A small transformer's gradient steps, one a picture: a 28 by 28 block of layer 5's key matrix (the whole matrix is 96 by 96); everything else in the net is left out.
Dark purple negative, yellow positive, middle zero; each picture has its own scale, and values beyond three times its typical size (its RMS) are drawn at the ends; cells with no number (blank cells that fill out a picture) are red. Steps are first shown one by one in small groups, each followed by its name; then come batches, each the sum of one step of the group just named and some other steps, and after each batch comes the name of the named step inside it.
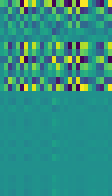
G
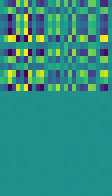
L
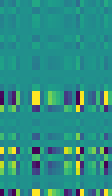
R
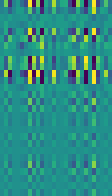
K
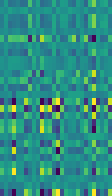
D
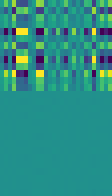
L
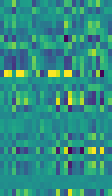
D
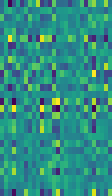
D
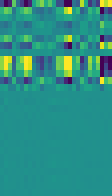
G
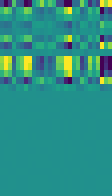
L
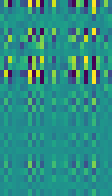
K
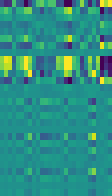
K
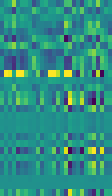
R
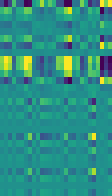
L
